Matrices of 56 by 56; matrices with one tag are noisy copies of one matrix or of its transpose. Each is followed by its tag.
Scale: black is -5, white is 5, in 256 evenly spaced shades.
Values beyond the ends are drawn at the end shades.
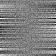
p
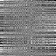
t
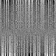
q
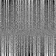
q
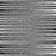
q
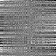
t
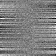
p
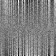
p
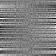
p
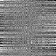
t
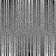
q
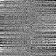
t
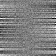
p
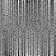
p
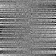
p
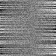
q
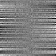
p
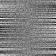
p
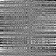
t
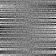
p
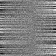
q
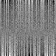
q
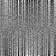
p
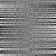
p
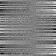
q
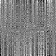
t
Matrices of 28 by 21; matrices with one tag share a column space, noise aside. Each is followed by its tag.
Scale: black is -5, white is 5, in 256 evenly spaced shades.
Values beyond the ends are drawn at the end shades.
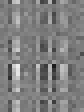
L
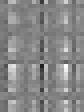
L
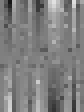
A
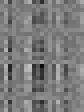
L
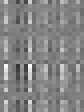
L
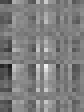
L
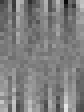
A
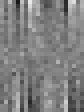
A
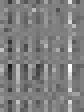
L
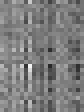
L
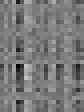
L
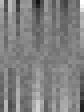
A
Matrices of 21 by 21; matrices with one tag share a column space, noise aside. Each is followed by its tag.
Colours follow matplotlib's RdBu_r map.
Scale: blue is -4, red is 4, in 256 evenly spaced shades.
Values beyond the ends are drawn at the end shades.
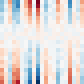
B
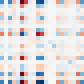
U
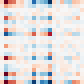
U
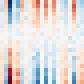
B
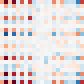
U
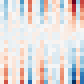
B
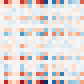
U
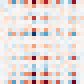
U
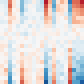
B
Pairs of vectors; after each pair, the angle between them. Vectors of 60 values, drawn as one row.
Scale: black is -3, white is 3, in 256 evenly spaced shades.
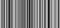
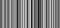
orthogonal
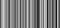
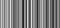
partly aligned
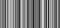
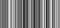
partly aligned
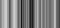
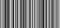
orthogonal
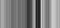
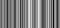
partly opposed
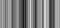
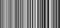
partly opposed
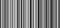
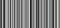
partly aligned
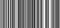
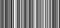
orthogonal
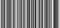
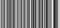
nearly parallel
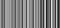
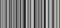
partly opposed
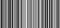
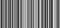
nearly parallel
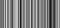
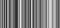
nearly opposite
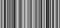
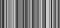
nearly opposite
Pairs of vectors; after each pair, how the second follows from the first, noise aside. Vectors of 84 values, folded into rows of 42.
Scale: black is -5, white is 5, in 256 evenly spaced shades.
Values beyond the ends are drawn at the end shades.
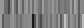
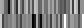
scaled up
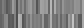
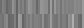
shrunk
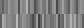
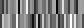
scaled up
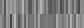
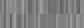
shrunk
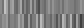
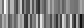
scaled up
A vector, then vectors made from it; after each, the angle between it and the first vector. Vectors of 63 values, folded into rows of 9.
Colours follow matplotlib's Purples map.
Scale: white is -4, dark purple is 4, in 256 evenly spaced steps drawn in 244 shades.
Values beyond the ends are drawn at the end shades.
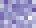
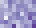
partly opposed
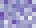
nearly parallel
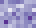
partly opposed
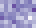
nearly parallel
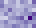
nearly opposite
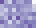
orthogonal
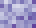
nearly opposite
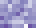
orthogonal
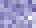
nearly parallel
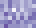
partly opposed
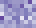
partly aligned
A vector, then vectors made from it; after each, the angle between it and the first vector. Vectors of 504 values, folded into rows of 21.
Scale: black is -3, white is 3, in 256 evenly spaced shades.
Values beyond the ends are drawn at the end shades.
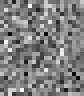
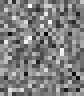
nearly parallel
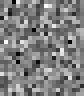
partly aligned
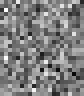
partly aligned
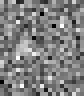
orthogonal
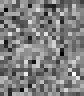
nearly opposite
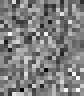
nearly opposite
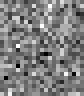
partly aligned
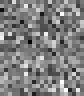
partly opposed
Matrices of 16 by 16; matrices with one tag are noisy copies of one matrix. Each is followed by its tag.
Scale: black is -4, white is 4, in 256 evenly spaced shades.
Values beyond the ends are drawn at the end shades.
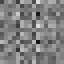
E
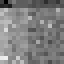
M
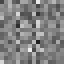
E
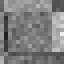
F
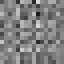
E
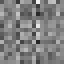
E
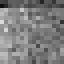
M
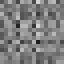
E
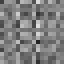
E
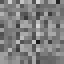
E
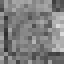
F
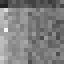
M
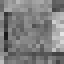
F
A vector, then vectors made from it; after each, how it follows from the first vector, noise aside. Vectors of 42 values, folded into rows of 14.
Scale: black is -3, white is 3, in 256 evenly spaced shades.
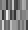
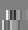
partly zeroed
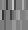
partly zeroed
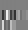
partly zeroed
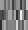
wrapped around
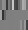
partly zeroed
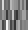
wrapped around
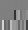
partly zeroed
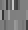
partly zeroed
